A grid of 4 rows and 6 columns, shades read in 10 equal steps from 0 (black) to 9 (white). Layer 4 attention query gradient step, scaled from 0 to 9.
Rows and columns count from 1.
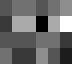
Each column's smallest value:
2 2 2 0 3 1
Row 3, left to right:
3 3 3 4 4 2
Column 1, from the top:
3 2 3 4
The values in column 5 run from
3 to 6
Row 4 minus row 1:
1 -2 -2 2 -1 -4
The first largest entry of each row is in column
6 6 4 4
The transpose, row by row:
3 2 3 4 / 4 6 3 2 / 4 6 3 2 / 3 0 4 5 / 4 6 4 3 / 5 9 2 1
